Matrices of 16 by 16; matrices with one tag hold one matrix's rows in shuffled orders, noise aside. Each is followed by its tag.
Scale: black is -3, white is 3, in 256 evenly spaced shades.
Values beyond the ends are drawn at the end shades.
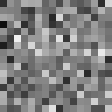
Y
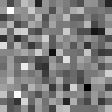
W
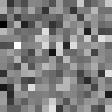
Y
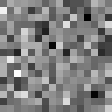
W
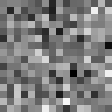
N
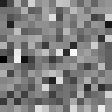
Y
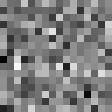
Y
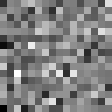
Y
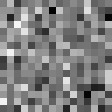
W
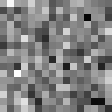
W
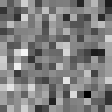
W
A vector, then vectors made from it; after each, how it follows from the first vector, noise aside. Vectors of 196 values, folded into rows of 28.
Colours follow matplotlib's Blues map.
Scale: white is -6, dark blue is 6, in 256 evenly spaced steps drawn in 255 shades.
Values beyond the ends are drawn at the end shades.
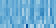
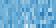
sign-scrambled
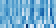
scaled up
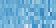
sign-scrambled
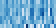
scaled up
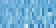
sign-scrambled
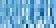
scaled up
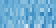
sign-scrambled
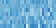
sign-scrambled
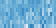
sign-scrambled
